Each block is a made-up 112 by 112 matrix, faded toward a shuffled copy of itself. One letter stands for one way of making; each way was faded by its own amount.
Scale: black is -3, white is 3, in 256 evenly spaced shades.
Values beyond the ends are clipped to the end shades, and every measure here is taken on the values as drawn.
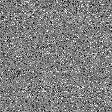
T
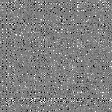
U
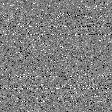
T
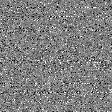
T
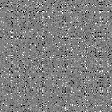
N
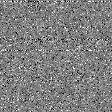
T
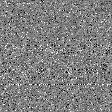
T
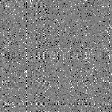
N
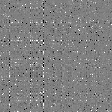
N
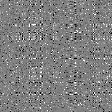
N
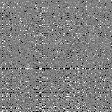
U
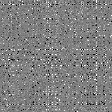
U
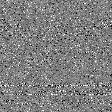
T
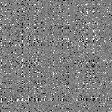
U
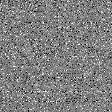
T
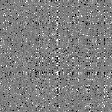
N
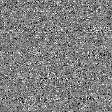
T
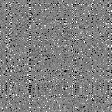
N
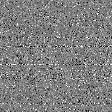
T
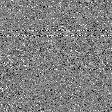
T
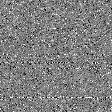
T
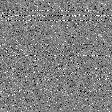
T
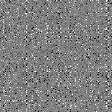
N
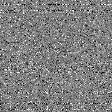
T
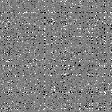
U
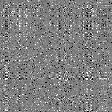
N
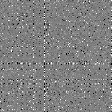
U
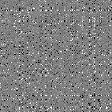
N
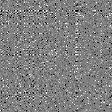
N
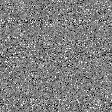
T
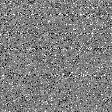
T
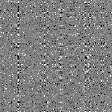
N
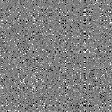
N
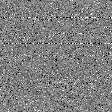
T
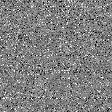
T
